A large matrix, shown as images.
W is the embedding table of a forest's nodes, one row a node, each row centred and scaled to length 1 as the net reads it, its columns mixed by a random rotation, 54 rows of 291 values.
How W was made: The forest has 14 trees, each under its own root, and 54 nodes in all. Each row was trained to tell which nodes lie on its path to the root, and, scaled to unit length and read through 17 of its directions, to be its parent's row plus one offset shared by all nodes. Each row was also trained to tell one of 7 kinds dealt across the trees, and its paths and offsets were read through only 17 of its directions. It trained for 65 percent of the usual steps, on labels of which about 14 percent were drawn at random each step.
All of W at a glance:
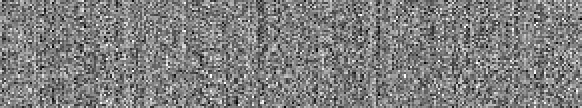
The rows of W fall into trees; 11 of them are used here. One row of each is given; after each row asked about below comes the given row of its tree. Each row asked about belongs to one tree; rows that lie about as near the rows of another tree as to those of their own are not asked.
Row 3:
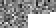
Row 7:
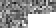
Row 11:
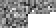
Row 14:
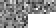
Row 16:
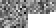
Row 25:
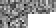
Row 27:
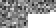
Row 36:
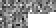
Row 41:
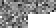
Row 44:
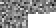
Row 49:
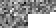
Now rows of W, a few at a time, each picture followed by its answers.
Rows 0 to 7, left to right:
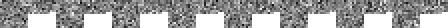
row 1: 16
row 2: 44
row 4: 14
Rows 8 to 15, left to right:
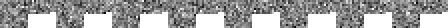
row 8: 25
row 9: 16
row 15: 16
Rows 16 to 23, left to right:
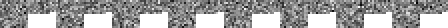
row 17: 14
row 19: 14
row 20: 44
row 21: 14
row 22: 25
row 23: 16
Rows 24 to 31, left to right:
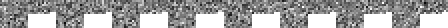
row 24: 25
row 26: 44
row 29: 27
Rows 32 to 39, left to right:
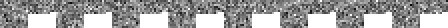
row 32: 11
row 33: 7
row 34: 27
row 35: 36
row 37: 49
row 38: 49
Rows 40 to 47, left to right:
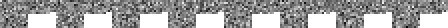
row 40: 14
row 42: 25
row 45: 44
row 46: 49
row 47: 16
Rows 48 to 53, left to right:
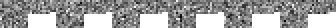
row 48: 36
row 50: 7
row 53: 7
